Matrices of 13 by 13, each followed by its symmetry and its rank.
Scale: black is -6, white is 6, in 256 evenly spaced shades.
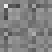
symmetric, rank two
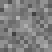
symmetric, full rank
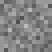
symmetric, full rank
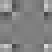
symmetric, rank one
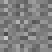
neither, rank two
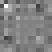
symmetric, rank two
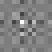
symmetric, rank two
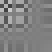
symmetric, rank one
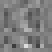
neither, rank two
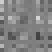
neither, rank two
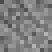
symmetric, full rank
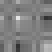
symmetric, rank one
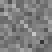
symmetric, full rank
